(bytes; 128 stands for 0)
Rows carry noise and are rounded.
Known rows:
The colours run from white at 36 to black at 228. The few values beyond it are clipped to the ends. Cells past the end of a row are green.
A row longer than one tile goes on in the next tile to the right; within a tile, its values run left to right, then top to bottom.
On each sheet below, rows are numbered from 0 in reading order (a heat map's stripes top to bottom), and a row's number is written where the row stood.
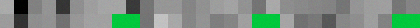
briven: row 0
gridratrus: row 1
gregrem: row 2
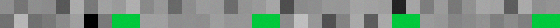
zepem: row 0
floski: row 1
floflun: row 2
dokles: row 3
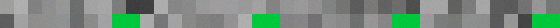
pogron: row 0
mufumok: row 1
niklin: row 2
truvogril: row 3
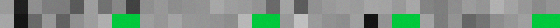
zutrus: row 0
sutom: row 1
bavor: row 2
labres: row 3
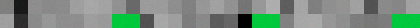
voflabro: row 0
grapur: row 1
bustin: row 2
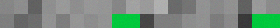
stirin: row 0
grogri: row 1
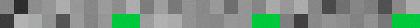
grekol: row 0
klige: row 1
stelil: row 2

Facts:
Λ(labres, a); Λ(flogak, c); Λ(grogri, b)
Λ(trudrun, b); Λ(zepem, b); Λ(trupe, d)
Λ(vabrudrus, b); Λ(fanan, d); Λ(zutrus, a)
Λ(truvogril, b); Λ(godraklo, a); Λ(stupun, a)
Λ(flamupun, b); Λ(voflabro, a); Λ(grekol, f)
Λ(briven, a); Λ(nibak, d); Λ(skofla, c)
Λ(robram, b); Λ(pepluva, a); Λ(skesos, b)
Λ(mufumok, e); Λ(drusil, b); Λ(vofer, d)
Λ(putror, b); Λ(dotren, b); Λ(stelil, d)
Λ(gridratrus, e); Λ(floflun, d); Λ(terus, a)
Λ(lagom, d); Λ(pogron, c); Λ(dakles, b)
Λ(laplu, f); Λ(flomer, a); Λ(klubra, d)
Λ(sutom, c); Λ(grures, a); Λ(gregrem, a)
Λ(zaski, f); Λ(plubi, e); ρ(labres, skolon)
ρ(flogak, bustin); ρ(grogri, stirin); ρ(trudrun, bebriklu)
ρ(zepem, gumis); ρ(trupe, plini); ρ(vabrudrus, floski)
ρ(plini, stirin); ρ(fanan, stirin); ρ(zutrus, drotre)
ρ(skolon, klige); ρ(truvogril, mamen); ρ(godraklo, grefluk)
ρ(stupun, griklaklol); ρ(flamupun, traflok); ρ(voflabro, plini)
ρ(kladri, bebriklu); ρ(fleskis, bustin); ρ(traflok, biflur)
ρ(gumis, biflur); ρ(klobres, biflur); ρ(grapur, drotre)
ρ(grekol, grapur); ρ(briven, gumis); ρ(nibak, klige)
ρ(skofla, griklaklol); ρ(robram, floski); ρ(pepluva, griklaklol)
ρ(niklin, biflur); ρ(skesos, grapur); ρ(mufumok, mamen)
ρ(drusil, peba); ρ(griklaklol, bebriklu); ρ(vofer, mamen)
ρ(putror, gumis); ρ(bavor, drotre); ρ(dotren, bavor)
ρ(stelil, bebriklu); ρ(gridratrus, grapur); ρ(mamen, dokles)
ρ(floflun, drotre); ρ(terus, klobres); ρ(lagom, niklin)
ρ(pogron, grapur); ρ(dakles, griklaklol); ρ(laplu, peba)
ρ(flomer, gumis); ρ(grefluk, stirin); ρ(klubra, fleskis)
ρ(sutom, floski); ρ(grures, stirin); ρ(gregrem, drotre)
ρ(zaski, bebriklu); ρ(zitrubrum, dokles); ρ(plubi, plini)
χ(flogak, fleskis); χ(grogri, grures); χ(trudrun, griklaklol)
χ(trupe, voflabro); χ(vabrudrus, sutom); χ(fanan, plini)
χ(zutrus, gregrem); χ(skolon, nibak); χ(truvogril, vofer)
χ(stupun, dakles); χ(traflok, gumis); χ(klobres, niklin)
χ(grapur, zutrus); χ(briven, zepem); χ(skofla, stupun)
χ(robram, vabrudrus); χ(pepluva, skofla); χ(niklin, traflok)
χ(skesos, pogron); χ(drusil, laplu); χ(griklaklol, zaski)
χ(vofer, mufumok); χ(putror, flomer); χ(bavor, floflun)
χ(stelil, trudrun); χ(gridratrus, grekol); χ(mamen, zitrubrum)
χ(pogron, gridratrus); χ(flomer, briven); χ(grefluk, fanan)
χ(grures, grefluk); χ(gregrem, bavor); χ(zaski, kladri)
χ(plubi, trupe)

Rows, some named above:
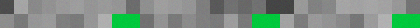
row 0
mufumok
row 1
niklin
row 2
mufumok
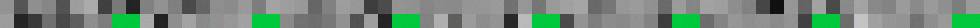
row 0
flomer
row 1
klubra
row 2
mamen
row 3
dakles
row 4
grogri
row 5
putror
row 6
gridratrus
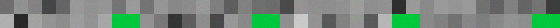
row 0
klubra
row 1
zitrubrum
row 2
floflun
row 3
niklin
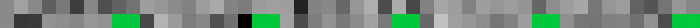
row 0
trupe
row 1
grapur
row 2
terus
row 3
gridratrus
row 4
truvogril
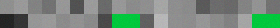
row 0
plubi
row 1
flamupun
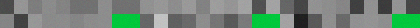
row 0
fleskis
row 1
dotren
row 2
grures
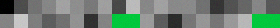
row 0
plini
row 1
vofer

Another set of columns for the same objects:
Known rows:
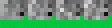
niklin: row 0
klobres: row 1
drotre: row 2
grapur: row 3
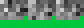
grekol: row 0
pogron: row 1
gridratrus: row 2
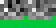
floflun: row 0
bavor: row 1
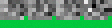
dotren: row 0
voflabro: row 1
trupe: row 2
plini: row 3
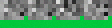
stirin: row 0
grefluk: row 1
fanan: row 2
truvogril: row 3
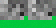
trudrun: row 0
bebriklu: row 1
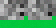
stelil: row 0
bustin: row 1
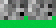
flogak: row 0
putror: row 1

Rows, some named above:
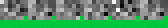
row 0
zepem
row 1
skofla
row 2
flamupun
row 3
godraklo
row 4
floflun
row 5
skofla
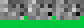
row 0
dotren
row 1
grogri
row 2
zutrus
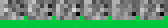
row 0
lagom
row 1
putror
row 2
pepluva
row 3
nibak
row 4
niklin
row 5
grures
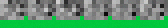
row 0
vofer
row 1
laplu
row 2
mufumok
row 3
fleskis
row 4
fleskis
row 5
skesos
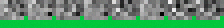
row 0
klubra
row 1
mamen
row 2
briven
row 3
zitrubrum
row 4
fanan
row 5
klobres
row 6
kladri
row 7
dakles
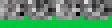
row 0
flomer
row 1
dakles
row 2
plubi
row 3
zepem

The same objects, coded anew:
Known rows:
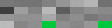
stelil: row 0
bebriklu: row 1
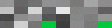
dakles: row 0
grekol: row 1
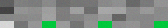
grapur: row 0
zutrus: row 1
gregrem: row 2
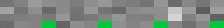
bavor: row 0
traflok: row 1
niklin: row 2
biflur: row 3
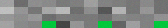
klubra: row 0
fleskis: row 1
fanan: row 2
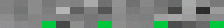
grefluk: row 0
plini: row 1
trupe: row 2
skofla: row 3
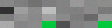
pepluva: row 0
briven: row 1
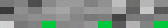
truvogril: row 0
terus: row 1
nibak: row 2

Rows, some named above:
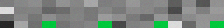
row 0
laplu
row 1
vofer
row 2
briven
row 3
skesos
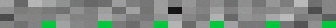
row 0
gridratrus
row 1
grures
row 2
flomer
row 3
klobres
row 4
pogron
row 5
flamupun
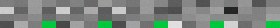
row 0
zitrubrum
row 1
zepem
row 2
zitrubrum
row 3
skesos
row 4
grogri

